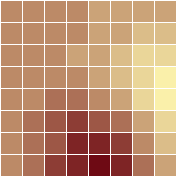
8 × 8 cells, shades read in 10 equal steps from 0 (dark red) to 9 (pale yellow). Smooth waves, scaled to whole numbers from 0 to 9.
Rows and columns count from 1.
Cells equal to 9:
2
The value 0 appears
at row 8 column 5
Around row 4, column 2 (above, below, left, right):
5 5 5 5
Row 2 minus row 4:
0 0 0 0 0 -1 -1 -2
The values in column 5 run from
0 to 6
